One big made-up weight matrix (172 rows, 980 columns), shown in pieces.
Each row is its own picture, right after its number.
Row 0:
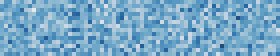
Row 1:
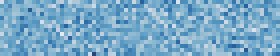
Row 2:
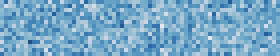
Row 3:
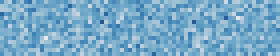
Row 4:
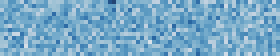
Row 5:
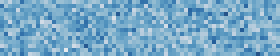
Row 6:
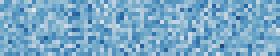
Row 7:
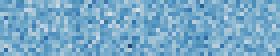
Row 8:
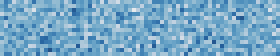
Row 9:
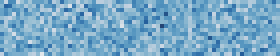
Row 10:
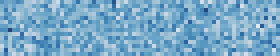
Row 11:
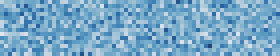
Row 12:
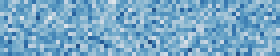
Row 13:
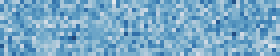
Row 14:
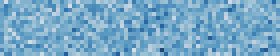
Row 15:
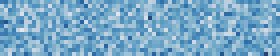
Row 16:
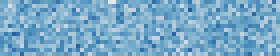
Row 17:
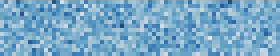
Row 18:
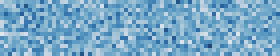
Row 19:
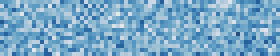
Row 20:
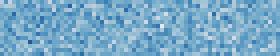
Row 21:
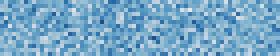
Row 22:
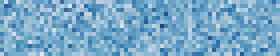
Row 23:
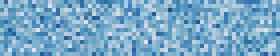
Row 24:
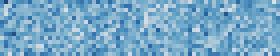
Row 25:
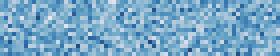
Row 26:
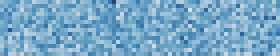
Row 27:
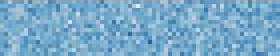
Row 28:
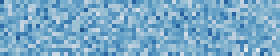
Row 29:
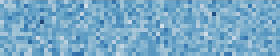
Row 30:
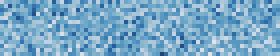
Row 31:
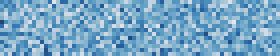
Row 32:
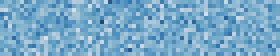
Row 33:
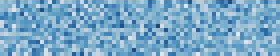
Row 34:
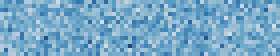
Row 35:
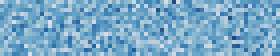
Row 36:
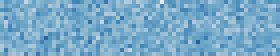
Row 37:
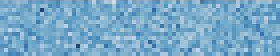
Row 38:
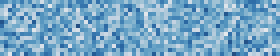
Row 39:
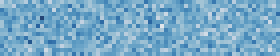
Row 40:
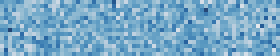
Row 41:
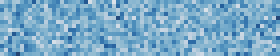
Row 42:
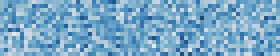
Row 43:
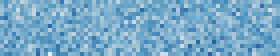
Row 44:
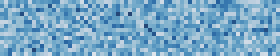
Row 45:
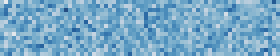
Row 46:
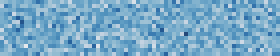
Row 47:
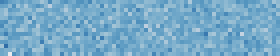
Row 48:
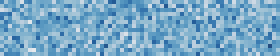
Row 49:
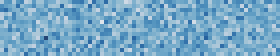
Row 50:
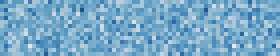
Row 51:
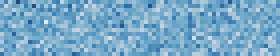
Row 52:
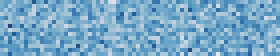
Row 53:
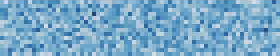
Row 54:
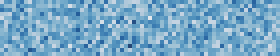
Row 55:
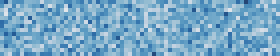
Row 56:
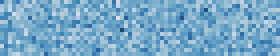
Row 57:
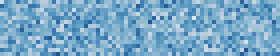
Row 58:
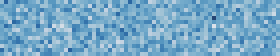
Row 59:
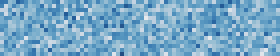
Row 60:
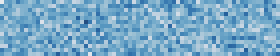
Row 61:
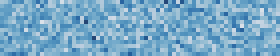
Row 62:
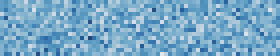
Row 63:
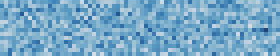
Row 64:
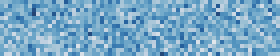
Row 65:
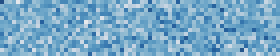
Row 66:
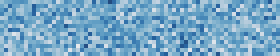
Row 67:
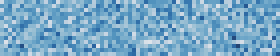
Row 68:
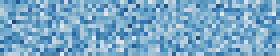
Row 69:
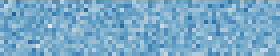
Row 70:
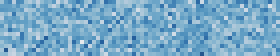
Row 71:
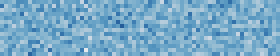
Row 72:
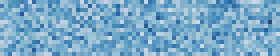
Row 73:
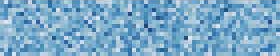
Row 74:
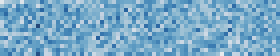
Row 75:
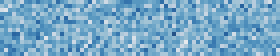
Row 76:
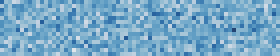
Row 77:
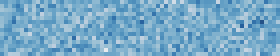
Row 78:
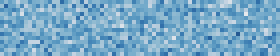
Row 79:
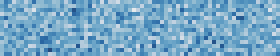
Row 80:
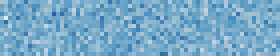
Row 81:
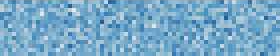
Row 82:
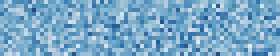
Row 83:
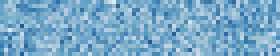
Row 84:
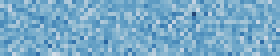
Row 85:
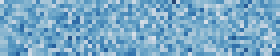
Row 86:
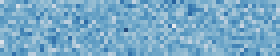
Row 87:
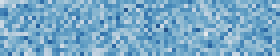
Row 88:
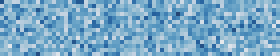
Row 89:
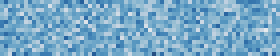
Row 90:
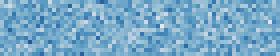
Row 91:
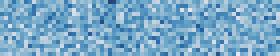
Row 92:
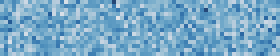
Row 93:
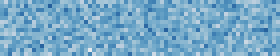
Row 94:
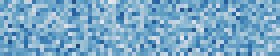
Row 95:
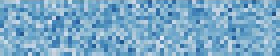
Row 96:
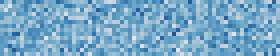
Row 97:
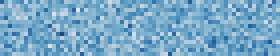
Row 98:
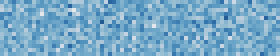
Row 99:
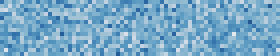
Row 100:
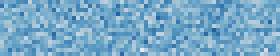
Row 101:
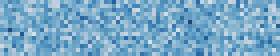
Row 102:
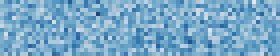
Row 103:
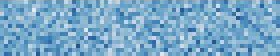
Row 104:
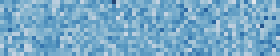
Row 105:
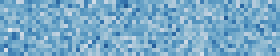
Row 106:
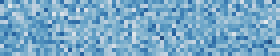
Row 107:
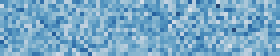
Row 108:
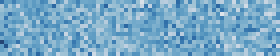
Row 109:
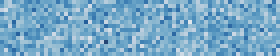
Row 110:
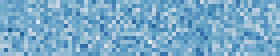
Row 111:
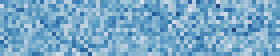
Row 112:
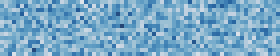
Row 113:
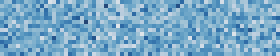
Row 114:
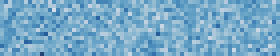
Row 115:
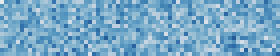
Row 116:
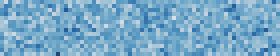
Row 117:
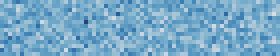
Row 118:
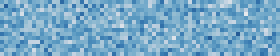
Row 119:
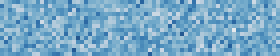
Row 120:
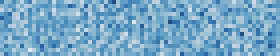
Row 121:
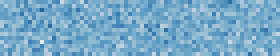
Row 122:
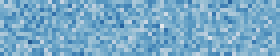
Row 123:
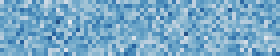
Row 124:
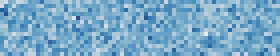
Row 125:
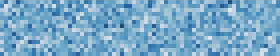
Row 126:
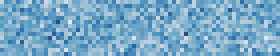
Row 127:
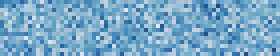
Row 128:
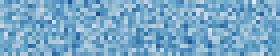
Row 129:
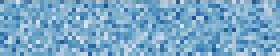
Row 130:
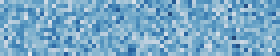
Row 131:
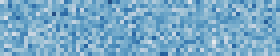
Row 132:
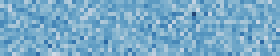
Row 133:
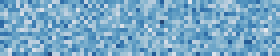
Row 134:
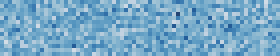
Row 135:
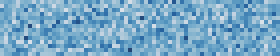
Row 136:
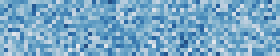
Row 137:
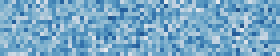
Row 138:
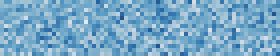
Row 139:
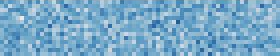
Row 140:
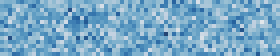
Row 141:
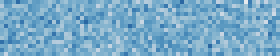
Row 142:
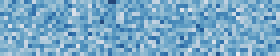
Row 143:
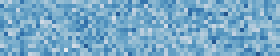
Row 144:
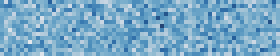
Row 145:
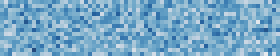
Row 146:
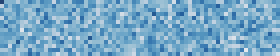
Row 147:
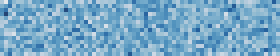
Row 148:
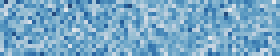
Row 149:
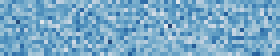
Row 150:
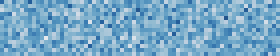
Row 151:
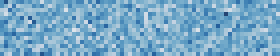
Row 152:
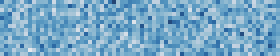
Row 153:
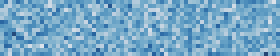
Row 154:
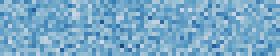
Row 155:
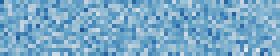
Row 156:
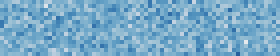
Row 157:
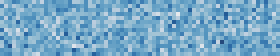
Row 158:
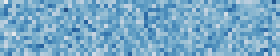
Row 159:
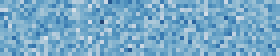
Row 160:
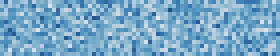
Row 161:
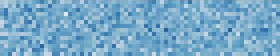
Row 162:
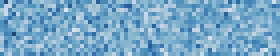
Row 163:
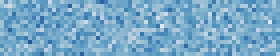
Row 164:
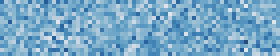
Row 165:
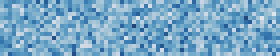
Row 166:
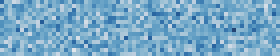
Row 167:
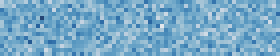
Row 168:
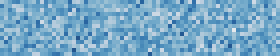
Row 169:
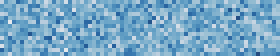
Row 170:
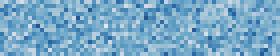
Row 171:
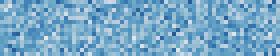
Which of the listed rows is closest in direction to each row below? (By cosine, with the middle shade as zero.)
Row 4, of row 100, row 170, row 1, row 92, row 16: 92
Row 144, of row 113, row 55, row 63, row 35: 63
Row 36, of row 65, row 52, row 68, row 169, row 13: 52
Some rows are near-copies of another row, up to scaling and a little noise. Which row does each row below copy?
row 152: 120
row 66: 136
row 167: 39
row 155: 28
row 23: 160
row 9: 22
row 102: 128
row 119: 168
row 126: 123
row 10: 40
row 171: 96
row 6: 0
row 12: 25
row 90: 163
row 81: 98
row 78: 118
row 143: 5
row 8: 79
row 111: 107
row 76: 166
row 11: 18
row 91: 142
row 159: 32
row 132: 84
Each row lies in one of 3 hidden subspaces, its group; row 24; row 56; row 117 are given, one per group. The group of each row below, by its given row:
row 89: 24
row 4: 56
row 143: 117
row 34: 56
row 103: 56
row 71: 24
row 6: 56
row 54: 56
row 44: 24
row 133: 24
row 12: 56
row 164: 117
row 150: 56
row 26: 56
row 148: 24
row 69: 24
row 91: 56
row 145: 24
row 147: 24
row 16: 56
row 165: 117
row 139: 56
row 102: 117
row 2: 24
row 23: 24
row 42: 56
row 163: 24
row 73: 24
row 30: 56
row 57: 117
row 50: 56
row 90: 24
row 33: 24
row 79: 56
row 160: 24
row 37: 56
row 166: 117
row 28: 117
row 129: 117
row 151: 24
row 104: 56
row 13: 56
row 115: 117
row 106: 56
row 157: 117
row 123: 117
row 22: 24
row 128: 117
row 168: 117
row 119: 117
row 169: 117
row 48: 56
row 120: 56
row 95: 117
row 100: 24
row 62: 56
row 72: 24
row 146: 117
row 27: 56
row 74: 24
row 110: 56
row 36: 56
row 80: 56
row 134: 117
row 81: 56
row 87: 24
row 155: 117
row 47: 24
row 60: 117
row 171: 56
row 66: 56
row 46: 117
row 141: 117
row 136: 56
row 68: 117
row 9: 24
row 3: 56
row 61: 117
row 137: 117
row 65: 117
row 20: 24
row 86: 117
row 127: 24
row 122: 24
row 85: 117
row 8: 56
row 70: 56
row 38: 24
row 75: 56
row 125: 24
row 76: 117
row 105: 56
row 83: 56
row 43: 56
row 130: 117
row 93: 24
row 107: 117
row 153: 24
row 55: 24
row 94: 56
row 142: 56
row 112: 24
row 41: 56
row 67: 117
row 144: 24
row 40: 56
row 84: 117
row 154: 56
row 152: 56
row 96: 56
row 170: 24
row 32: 56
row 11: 24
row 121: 24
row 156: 117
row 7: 56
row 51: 24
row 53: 24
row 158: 24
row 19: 24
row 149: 117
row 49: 56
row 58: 117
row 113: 117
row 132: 117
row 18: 24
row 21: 56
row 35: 117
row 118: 24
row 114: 24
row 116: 24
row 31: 24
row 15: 24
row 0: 56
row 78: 24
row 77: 117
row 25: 56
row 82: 56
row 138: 117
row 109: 56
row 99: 56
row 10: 56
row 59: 24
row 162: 24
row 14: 24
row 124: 24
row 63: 24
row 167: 24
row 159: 56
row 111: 117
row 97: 56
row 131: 56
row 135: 117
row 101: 56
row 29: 24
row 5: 117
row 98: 56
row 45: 24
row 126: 117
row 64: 56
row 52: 56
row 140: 117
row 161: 24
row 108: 117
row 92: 56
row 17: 24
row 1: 117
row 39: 24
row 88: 117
